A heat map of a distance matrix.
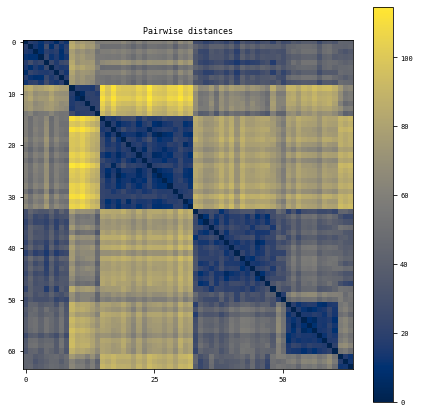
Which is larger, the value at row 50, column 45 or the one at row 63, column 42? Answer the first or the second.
the second
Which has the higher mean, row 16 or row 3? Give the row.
16
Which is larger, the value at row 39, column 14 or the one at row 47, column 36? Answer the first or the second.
the first
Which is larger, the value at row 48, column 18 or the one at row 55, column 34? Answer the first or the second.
the first
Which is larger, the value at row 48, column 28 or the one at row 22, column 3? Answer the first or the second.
the first
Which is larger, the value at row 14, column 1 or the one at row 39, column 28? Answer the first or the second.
the second
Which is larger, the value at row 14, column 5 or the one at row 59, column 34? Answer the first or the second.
the first
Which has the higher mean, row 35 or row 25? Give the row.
25
